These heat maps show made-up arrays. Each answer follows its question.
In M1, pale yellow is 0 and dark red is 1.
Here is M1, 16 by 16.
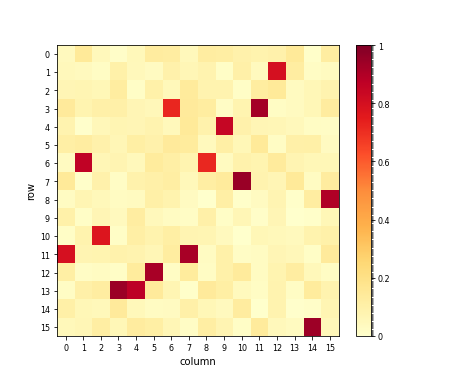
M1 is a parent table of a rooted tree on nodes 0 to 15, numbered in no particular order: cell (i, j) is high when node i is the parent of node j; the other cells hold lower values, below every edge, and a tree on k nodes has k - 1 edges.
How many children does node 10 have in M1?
1
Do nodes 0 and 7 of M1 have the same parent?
yes
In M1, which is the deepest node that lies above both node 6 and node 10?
3
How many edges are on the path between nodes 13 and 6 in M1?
2
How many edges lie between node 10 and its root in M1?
4
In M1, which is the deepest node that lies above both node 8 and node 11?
3
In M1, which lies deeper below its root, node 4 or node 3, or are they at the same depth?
the same depth
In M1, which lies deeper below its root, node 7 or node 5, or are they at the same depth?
node 5
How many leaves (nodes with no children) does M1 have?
5
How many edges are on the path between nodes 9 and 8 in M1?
5
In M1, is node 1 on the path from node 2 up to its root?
no
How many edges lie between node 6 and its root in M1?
2
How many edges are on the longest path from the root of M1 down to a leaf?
5
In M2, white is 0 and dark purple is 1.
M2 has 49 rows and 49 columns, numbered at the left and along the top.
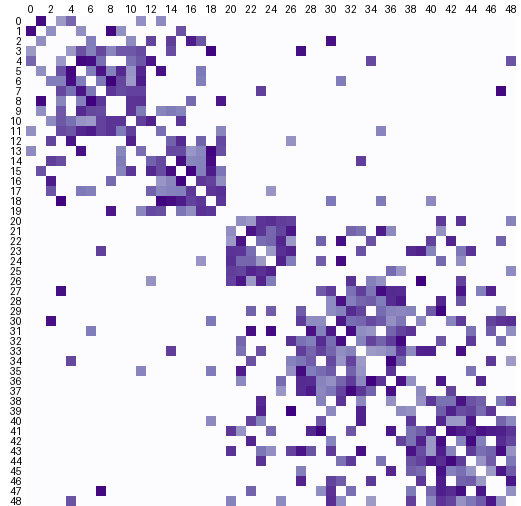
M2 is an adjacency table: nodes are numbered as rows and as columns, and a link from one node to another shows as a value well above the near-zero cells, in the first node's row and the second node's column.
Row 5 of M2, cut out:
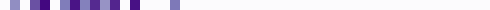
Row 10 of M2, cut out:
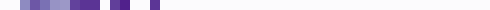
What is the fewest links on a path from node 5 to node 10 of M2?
1
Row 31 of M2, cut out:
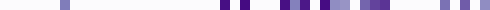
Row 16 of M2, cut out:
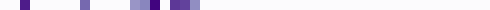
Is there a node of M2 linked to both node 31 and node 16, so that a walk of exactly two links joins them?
no
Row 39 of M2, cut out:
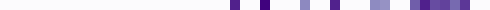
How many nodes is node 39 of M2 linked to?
12
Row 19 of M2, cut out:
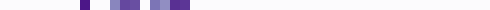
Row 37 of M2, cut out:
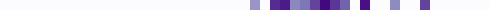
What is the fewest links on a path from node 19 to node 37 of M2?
3
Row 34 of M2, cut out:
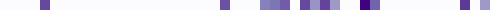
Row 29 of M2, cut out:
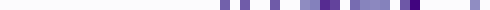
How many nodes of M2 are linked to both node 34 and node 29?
8
